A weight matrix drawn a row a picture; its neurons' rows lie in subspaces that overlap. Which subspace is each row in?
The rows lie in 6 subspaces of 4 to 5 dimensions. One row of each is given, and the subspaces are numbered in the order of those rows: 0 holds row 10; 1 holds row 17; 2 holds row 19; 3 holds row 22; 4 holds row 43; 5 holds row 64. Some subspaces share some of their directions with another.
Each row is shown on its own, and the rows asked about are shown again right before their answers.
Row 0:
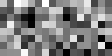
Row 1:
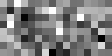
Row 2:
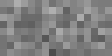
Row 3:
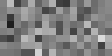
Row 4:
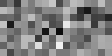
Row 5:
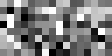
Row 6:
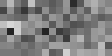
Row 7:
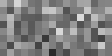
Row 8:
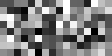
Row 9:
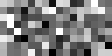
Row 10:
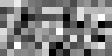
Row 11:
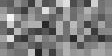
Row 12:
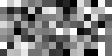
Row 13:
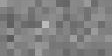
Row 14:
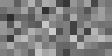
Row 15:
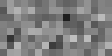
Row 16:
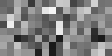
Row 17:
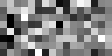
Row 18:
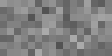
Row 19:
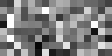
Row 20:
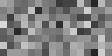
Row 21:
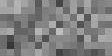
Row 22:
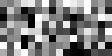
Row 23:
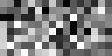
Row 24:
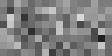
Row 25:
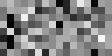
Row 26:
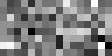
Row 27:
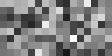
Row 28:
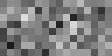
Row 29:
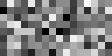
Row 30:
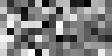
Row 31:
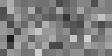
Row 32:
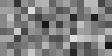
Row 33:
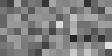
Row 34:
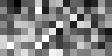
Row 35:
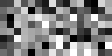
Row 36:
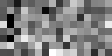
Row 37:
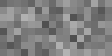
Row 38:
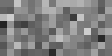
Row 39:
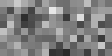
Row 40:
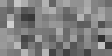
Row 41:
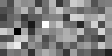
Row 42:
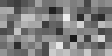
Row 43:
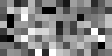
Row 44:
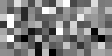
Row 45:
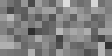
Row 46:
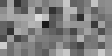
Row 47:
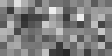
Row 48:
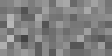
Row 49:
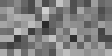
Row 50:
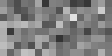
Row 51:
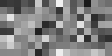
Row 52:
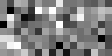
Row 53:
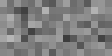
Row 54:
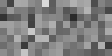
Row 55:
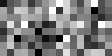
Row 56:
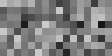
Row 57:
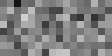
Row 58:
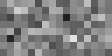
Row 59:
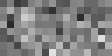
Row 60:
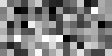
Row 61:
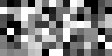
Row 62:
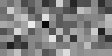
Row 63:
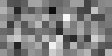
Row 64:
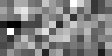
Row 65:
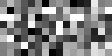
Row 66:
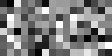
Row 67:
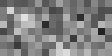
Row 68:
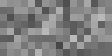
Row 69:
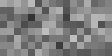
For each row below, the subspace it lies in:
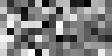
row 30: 5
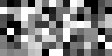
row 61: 5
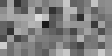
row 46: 3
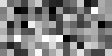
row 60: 0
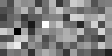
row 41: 2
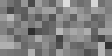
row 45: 2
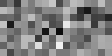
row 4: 4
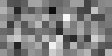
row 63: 0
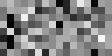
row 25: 1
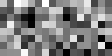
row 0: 3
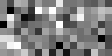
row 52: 5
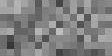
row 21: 5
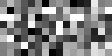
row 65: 3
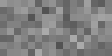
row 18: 4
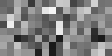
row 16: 0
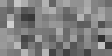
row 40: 3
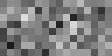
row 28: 1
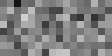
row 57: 2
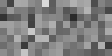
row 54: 3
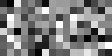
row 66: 2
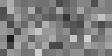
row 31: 0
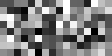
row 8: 4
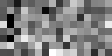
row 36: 2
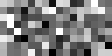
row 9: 2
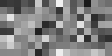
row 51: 5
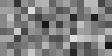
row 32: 2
